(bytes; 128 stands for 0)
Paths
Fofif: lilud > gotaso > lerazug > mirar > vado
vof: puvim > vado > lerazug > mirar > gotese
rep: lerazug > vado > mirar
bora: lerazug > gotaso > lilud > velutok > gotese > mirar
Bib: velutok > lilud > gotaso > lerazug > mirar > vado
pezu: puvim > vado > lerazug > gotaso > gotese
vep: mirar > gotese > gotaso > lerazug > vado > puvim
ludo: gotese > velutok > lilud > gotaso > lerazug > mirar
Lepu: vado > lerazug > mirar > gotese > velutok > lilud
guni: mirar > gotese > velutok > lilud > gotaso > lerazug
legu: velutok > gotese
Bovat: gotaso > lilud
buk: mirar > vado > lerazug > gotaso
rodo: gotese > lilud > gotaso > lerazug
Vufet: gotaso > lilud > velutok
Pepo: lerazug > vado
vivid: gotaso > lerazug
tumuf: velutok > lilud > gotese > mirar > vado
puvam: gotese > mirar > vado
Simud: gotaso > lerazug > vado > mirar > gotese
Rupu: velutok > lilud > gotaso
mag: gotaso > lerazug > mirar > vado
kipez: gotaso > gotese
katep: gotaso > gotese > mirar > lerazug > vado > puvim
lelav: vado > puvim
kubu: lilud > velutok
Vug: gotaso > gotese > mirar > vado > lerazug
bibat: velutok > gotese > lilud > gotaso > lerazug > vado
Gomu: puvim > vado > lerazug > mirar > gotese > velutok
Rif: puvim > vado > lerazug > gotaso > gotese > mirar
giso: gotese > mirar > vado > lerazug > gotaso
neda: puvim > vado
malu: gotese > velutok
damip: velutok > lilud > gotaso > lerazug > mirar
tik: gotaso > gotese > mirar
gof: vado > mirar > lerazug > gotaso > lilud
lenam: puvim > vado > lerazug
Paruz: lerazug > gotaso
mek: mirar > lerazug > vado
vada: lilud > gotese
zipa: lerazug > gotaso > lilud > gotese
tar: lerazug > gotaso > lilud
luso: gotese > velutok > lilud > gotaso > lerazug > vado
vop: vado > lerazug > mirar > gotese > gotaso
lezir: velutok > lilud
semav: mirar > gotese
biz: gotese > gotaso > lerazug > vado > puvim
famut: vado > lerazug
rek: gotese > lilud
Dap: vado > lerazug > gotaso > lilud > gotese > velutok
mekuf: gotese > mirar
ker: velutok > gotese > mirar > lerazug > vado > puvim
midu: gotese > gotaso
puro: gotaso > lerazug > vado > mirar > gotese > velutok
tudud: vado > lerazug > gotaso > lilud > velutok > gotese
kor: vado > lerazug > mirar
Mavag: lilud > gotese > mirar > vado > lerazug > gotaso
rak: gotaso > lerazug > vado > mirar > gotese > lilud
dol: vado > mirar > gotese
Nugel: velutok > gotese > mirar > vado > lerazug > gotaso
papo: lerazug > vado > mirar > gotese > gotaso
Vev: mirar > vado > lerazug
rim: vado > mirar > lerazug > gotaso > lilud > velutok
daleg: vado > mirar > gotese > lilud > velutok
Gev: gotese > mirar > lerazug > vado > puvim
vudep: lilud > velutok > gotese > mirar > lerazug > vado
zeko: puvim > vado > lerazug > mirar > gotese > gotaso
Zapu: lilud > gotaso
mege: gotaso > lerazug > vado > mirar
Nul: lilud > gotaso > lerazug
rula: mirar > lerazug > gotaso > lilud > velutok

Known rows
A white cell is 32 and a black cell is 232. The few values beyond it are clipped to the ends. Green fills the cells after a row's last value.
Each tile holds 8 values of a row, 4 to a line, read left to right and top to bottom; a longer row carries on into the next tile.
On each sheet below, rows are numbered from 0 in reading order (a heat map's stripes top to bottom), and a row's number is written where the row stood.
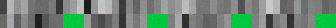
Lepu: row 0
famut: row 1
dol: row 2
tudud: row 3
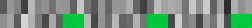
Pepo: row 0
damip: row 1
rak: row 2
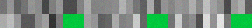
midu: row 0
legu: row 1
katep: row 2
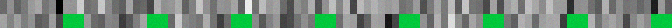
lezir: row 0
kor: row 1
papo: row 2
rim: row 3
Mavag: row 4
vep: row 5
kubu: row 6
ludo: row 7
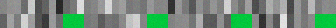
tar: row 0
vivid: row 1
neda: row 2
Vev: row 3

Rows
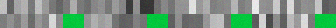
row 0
mege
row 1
rek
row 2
Vug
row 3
Simud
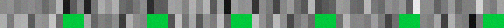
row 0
malu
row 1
rodo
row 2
Bovat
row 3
luso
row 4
Paruz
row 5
buk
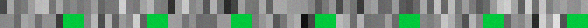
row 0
vudep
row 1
mag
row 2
lelav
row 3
Zapu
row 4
puvam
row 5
rep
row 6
puro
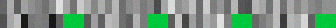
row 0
zeko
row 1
zipa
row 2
kipez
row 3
Vufet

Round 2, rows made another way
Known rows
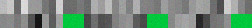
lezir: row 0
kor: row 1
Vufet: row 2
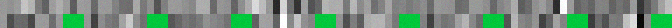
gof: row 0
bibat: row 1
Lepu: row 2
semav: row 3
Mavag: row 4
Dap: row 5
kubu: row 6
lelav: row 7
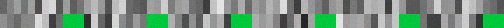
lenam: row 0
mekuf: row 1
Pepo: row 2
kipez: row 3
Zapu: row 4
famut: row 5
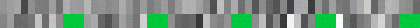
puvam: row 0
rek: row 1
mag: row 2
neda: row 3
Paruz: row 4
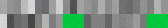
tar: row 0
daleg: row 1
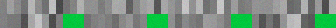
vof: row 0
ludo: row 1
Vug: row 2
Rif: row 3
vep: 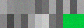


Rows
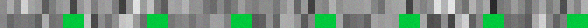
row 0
damip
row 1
buk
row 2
tumuf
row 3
ker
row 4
Fofif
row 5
vivid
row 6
Gev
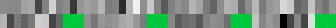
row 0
pezu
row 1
Vev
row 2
rim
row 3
Bovat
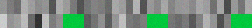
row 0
Rupu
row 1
Gomu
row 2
katep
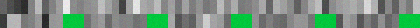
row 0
malu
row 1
rep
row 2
giso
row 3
rula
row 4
tik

